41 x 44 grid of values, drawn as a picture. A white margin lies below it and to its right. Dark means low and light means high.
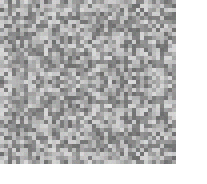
The top and bottom halves mirror each other. The texture is fine-grained noise. The histogram is flat. No row or column stands out. No overall slope runs across the table. No seam splits the table.
